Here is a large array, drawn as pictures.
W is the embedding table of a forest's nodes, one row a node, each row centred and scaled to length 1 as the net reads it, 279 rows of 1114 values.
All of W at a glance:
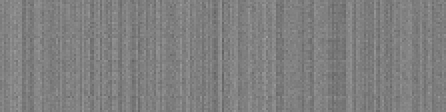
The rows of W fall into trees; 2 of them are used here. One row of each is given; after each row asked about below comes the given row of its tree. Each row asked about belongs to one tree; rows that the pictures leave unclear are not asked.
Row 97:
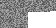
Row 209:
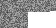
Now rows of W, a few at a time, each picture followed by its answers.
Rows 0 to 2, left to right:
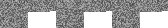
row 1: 97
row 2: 97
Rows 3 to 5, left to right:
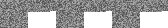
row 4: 209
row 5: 209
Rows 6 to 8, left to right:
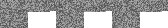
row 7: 209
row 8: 209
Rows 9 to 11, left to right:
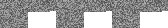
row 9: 97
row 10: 97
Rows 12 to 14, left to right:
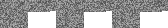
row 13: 97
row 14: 97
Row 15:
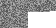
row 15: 209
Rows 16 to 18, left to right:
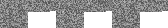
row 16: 97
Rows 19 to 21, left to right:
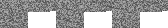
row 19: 97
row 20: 97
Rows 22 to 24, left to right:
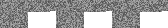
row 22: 97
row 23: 209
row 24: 209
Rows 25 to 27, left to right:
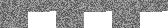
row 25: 209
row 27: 97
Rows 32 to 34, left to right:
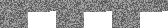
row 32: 97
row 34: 97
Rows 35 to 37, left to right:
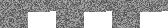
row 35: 97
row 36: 97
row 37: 209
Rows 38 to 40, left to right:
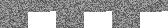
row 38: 97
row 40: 209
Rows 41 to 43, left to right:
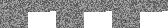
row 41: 97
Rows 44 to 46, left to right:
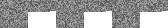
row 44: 97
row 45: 97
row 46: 209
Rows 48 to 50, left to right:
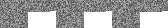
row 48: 97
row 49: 209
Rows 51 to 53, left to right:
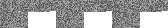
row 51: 209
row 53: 209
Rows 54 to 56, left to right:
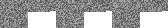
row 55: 97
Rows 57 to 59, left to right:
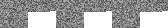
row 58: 97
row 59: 97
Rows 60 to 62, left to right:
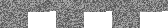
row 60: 209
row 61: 97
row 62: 209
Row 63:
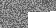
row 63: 97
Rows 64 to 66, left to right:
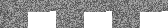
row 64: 209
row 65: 97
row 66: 209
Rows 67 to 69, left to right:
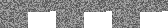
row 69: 97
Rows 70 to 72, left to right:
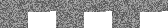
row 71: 209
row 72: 209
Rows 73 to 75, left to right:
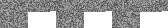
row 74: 209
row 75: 209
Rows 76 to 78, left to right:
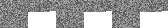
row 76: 209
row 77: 97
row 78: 209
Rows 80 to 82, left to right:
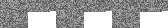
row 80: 97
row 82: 97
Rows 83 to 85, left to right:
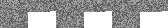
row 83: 97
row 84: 209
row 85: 209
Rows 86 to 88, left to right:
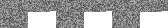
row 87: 209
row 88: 209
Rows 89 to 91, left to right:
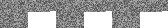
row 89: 97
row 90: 209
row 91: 209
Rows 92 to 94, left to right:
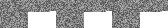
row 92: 209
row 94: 209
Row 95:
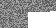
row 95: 97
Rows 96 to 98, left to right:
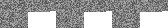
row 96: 97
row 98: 97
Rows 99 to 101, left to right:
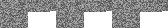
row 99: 97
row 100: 97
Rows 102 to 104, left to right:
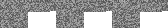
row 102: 97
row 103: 97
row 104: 97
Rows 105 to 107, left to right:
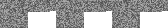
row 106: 97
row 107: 209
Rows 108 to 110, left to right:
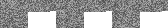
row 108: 97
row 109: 97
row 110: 209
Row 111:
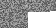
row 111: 97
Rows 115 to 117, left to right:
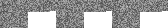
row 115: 209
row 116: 97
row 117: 209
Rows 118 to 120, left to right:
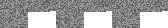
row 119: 97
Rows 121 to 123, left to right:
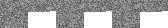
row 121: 209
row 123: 97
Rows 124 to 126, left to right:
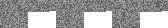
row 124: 209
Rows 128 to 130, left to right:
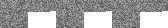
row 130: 97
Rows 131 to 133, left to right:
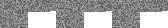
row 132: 97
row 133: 97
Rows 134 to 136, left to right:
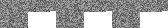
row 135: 97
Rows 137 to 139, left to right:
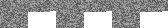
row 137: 209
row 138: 97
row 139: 97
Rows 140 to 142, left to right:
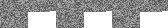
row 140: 209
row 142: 97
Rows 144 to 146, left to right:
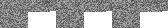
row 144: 97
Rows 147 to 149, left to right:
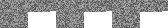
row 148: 97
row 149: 97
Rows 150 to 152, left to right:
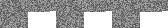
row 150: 209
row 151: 209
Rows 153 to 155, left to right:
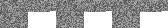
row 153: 209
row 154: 209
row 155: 209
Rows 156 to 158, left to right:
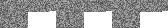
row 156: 209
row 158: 97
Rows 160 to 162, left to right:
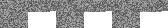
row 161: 209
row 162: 209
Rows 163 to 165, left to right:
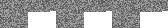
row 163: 97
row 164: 97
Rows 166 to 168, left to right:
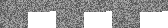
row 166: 209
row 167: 97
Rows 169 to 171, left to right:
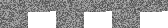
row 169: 97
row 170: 209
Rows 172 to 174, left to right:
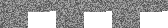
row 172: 209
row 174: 97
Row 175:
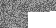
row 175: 209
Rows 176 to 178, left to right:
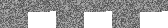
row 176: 97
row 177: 209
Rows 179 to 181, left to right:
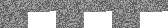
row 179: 209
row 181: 97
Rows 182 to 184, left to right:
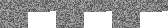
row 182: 97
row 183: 97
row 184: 97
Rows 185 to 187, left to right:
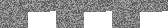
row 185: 97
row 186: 97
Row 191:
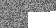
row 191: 97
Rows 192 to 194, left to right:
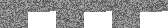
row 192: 97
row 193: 97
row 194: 209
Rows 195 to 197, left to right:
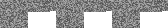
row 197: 97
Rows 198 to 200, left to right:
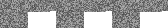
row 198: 97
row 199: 209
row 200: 209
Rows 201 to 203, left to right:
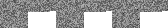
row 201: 209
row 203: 97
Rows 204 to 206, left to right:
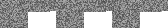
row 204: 97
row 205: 97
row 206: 209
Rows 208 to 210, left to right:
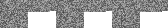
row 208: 209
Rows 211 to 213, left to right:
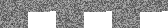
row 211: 209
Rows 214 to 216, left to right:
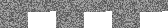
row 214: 97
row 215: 209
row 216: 97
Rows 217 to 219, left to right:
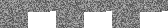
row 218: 97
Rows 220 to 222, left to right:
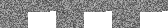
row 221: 209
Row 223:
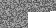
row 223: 97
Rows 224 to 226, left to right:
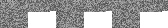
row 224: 97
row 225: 209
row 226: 97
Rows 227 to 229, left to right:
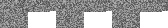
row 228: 97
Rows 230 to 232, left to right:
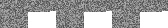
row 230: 97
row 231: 97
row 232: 97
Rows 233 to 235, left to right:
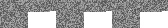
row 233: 209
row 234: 97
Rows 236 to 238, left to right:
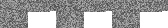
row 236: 97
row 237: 209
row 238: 97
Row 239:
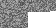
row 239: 97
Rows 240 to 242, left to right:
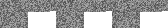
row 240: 209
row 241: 209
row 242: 209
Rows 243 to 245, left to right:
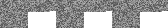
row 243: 209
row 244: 209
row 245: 209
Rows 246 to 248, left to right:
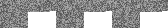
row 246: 209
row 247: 209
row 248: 97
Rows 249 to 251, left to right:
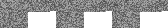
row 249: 97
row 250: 209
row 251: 209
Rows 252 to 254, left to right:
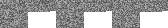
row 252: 97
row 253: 97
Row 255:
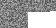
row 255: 97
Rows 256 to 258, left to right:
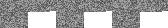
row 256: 209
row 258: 97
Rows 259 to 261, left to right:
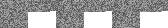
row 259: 97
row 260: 209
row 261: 209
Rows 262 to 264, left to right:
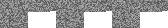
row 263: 97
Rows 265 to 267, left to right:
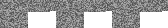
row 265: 97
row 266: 209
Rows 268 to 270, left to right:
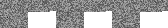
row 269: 209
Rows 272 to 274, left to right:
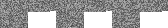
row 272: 97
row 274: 97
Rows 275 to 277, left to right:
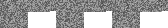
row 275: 209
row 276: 97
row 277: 209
